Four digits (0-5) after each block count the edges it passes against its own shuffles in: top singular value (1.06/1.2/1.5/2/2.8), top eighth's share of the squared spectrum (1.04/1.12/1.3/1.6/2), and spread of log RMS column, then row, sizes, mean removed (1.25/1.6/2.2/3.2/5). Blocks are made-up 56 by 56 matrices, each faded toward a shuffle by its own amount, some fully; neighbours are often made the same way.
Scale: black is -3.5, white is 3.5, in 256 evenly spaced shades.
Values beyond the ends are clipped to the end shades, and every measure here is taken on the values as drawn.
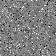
0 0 0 0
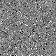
2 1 0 0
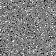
3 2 0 0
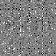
4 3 2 2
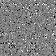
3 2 0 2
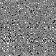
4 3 1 2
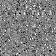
3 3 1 1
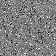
1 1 0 0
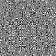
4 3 1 1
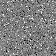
0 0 0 0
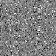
3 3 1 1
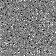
0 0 0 0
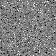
0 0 0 0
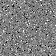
1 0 0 0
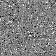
1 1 0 0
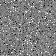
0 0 0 0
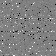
3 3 0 1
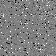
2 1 0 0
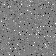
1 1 0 0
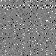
4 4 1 2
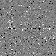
3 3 1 1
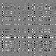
4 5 3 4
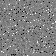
0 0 0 0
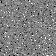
1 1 0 0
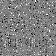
2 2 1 0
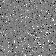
0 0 0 0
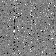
3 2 1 0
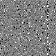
3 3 2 0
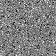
2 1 0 0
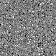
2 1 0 0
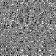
3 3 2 2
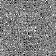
3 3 2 1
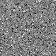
1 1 0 0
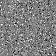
1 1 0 0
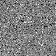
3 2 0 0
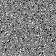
1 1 0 0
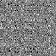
3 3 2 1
